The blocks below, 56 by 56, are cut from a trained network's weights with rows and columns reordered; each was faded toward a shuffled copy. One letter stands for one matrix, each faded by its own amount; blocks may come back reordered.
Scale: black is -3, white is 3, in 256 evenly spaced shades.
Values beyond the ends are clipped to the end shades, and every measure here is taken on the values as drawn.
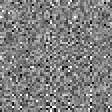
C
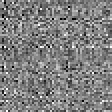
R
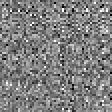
C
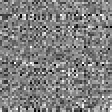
R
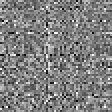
R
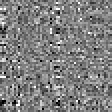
C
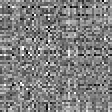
R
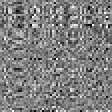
R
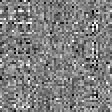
C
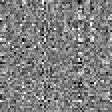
C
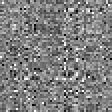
C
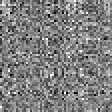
R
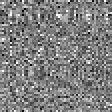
C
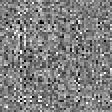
C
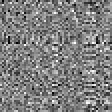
C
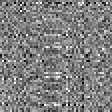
R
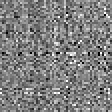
R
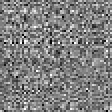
C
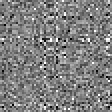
C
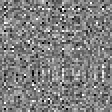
C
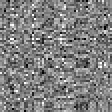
C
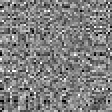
C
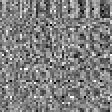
R
